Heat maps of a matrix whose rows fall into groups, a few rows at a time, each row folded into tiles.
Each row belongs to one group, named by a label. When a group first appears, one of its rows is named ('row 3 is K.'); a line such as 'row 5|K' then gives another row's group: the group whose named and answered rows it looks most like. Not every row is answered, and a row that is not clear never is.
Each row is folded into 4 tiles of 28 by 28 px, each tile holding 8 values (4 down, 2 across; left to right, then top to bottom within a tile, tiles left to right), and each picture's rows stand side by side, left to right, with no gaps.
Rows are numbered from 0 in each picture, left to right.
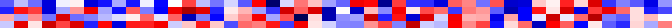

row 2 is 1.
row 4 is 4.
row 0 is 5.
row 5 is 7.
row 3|1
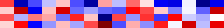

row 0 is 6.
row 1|5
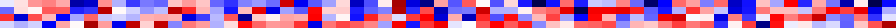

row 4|5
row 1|1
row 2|5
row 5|7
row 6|4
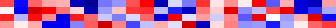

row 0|7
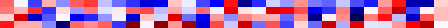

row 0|4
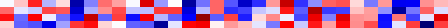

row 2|6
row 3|4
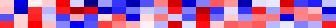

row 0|7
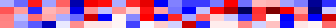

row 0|6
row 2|7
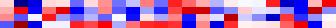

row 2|4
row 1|1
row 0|6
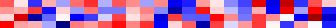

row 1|4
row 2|1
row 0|4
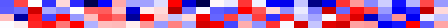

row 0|5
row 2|5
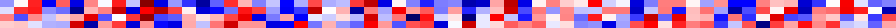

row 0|5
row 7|7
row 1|7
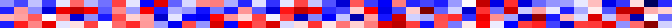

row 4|1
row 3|5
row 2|1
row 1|4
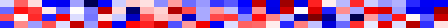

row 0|5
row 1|1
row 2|1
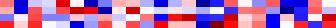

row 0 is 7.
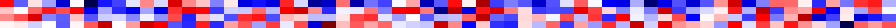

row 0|7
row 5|5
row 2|7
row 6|6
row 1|1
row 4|7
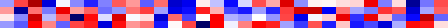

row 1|4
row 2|1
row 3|6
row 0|1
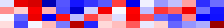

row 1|7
